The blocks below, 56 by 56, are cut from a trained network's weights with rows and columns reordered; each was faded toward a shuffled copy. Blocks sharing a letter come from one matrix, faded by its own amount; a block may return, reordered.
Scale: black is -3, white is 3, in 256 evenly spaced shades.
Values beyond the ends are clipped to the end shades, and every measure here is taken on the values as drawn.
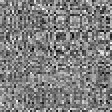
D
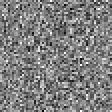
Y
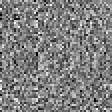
Y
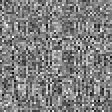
D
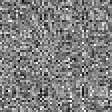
Y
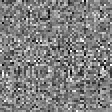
D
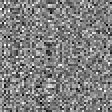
Y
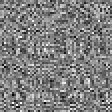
D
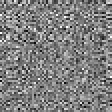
D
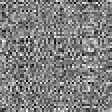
D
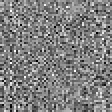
Y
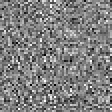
D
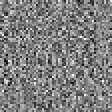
D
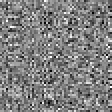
D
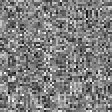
Y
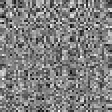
D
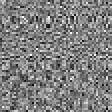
D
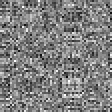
Y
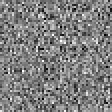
D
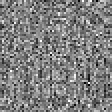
Y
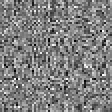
D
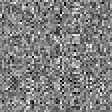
D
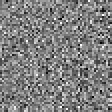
Y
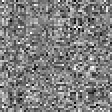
Y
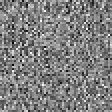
Y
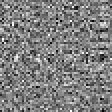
D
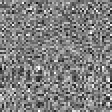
D
